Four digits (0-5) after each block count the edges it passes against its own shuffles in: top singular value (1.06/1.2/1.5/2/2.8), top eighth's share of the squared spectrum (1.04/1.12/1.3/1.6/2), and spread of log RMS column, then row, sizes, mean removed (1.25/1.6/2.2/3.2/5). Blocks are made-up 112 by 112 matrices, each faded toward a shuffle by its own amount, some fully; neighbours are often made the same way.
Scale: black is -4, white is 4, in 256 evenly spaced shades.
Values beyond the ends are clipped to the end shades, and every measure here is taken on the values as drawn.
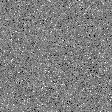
0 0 0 0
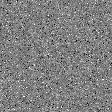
0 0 0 0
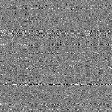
4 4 1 4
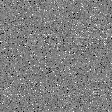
2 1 0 0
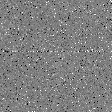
3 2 0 1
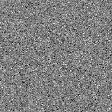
3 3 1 1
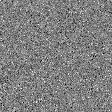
1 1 0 0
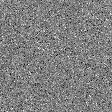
1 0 0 0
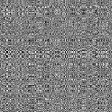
5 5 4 4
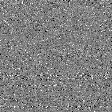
1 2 0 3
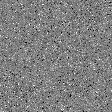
0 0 0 0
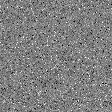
0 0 0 0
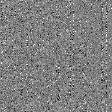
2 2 3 0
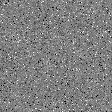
0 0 0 0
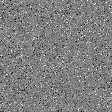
0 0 0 0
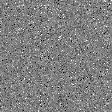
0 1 2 0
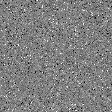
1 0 1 0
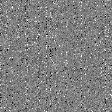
1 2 3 0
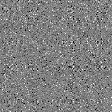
4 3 2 2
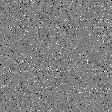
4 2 0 1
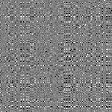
5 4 4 4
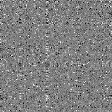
4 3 2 2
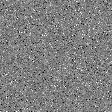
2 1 0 0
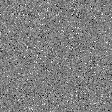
3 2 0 1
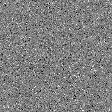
3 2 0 0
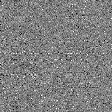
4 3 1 2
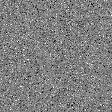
3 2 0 0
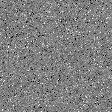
0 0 0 0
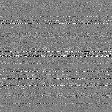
3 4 0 4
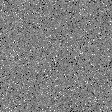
0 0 0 0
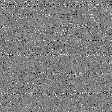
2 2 0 3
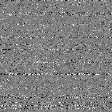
2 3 0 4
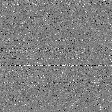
3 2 0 3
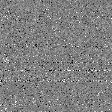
2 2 0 3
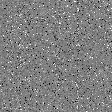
1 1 1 0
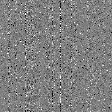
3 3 3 0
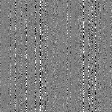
3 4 4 0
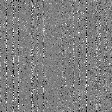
3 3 4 0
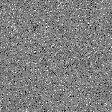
3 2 1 0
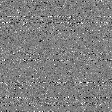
2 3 0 3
